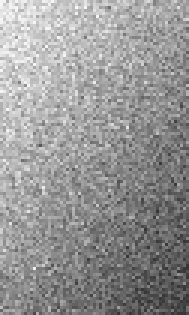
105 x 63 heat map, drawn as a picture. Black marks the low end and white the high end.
The field climbs toward the top left. No regular stripes run through it. The values follow a bell shape. The halves do not mirror each other.
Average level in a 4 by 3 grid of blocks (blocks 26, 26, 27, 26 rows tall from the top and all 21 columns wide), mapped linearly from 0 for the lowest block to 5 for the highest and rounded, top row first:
5 4 3 / 4 3 2 / 3 2 1 / 2 1 0
